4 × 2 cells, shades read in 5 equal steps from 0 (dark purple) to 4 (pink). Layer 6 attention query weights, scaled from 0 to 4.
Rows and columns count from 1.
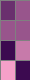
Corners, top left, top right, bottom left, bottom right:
1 2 4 0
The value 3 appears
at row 3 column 2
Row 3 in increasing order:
0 3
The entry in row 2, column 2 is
2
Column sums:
7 7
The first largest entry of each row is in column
2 1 2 1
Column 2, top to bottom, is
2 2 3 0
